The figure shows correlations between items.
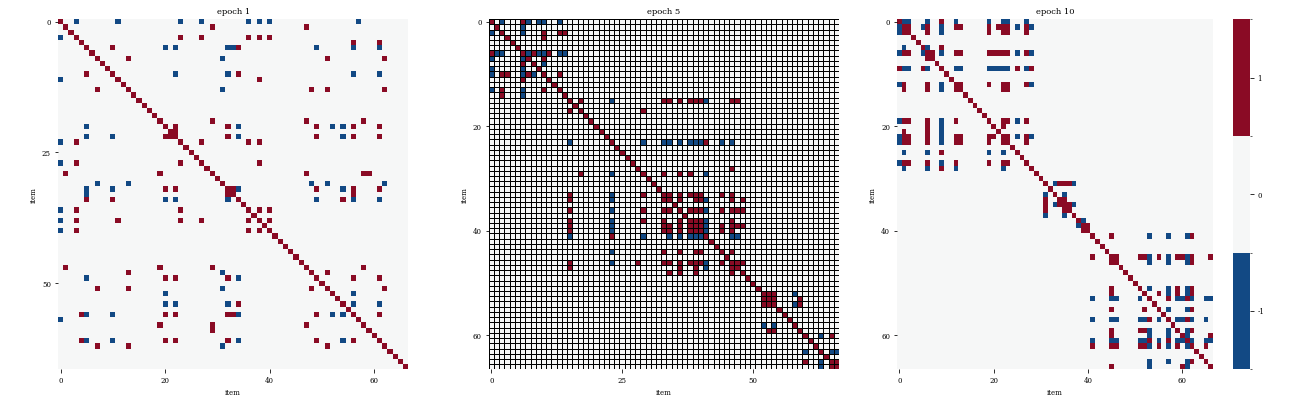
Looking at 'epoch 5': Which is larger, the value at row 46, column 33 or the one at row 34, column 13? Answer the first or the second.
the first
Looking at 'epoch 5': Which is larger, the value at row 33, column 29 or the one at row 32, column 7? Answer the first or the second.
the first
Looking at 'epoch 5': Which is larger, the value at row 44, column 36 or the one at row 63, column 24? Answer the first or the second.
the first
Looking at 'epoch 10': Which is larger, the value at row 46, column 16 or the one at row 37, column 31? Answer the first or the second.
the first
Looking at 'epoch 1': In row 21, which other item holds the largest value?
22
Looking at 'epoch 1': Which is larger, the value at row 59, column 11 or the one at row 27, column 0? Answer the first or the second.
the first
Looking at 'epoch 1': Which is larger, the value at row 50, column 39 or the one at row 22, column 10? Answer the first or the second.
the first
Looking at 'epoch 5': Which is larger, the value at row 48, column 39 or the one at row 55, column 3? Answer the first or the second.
the first
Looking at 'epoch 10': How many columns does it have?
67
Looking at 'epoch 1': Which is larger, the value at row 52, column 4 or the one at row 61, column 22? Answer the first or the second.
the second
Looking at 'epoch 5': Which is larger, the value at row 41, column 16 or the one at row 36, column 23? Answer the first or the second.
the first
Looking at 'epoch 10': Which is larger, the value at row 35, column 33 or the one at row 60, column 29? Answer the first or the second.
the second
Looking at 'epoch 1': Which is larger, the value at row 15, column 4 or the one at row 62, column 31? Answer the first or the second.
the first
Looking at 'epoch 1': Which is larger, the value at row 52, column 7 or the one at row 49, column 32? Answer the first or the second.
the second
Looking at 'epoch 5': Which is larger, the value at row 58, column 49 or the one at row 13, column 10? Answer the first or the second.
the second
